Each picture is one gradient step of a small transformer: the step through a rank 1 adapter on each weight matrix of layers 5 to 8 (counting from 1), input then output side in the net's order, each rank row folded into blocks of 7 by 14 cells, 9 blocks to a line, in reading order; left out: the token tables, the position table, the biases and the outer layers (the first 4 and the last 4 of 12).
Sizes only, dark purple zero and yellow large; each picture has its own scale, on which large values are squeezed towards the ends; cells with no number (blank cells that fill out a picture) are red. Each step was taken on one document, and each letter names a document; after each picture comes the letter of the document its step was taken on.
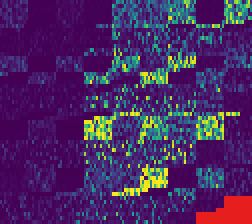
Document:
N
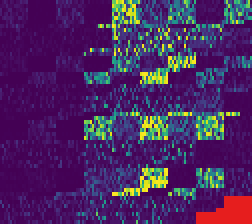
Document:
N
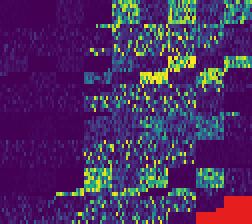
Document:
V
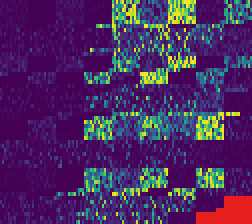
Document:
N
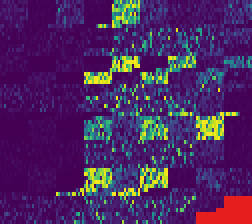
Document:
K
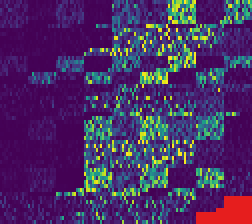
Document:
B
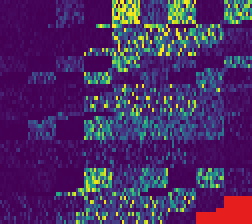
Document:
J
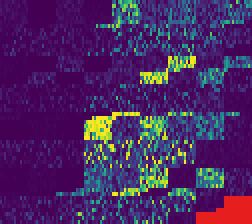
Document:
V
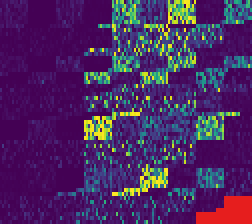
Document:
N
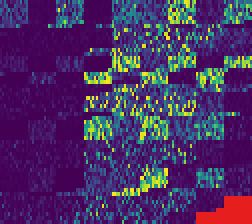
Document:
B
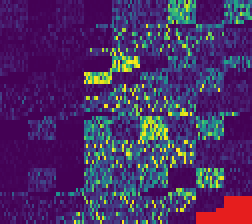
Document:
K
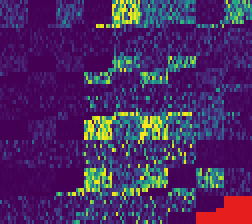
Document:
J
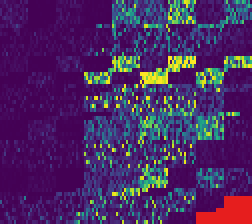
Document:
J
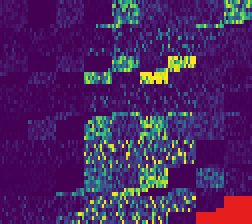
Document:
V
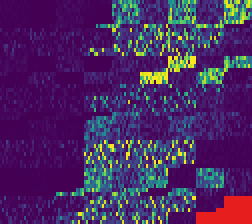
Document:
V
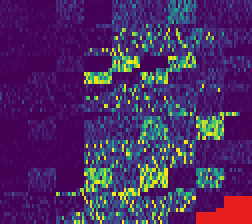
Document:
K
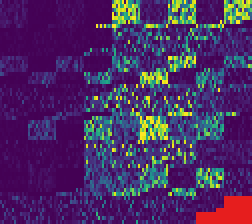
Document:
B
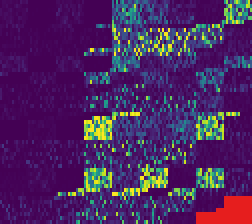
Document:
N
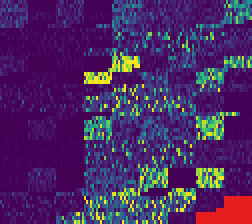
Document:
K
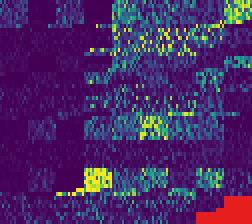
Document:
B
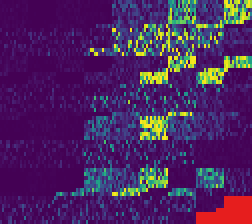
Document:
V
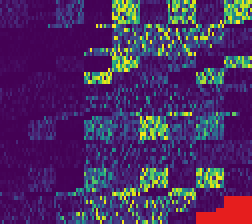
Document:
B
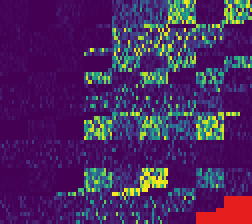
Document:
N
